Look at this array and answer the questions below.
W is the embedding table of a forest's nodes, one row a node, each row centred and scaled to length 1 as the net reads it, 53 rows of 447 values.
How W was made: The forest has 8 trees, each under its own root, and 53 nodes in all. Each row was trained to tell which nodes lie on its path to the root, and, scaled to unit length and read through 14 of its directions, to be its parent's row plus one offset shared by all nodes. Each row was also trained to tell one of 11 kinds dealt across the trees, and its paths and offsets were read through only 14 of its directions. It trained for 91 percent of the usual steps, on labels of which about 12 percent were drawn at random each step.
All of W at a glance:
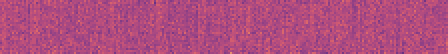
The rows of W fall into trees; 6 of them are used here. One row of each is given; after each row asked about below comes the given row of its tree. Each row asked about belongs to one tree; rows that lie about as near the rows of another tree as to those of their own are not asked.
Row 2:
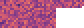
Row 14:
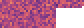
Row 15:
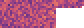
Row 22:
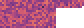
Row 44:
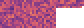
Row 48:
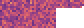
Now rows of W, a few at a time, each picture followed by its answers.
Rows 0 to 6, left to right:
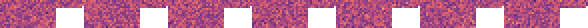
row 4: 15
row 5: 48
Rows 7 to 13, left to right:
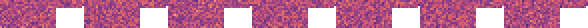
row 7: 15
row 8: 14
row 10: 15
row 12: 15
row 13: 48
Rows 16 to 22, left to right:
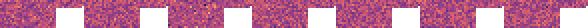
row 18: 48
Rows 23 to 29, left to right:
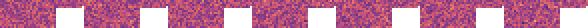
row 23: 14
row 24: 15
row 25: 14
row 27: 48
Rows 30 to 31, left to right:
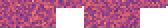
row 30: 15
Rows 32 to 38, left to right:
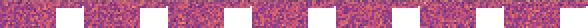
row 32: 15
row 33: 15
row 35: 44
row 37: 15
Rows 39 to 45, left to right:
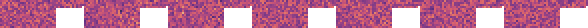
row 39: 48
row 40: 48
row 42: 2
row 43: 48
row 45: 2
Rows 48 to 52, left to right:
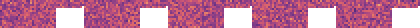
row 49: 48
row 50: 2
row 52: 48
